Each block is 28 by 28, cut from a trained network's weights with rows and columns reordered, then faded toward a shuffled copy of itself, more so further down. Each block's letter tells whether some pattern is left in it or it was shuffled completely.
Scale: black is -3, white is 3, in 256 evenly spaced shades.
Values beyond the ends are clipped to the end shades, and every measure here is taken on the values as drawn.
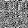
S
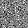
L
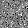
L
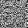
S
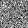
L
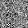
S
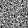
L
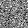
L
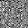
S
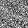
L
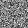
L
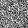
L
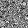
L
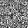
S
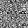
S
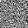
S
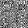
S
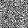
S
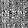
S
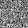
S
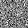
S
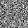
S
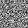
S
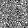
S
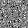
L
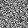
L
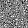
L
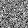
L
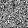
L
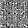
S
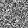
S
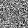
S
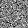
L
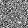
S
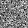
L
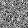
S
